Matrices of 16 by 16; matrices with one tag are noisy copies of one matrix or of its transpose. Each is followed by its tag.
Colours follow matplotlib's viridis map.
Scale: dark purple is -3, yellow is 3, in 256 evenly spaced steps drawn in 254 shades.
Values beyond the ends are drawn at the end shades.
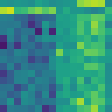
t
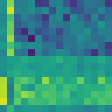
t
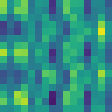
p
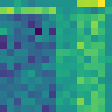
t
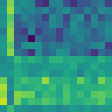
t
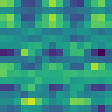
p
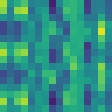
p
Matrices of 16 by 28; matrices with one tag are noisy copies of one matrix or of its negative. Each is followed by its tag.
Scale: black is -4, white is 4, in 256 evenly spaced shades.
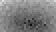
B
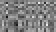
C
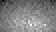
B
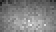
B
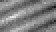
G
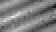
G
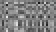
C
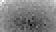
B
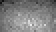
B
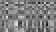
C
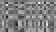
C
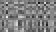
C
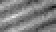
G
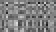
C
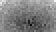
B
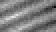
G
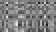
C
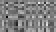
C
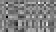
C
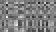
C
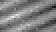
G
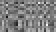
C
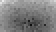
B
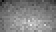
B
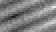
G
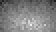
B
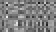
C
